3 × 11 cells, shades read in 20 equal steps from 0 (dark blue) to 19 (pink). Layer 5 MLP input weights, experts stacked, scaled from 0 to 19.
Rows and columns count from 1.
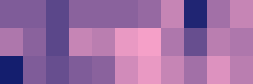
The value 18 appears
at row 2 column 6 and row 3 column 7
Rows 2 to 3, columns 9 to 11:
7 14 13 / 12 17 14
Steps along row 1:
same down up same same up up down up up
